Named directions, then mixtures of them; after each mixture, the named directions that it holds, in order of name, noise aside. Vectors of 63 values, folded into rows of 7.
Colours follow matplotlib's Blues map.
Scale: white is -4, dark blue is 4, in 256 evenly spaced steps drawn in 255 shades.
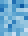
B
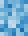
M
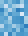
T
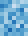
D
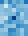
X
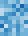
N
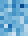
B, N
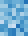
M, X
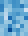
B, D, X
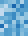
N, X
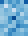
X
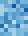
D, N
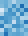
B, N, T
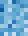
B, T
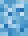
D, M, T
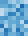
D, N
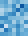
N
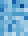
B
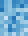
B, X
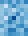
X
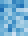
B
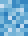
D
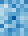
N, X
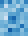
D, X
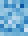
B, M, N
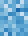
N, T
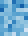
B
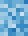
M, T, X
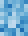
M
